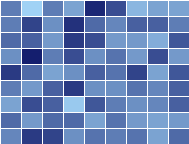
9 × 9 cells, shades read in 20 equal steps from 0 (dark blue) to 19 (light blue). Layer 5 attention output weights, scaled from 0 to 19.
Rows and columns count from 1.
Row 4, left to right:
12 0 10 5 12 9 13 5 13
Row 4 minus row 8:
4 -13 2 -3 -2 0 0 -9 0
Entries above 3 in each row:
8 8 8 8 8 8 9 9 8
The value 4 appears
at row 2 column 2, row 5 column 7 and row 9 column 3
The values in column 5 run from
1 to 14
